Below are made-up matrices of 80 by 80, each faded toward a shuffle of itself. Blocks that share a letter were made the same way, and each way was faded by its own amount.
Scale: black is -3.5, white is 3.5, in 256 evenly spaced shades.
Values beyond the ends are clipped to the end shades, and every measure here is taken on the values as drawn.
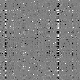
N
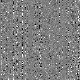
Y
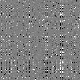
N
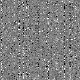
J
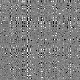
N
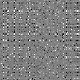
N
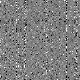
J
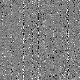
J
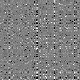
N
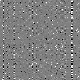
N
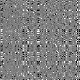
N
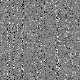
Y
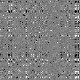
N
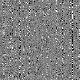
J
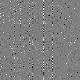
N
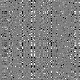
N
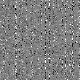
J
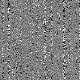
Y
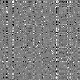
N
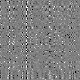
N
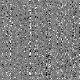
J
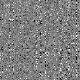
J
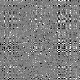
N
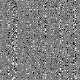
J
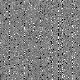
J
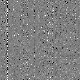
J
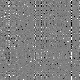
N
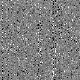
J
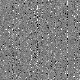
Y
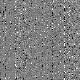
Y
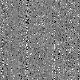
Y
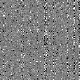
J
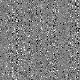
J
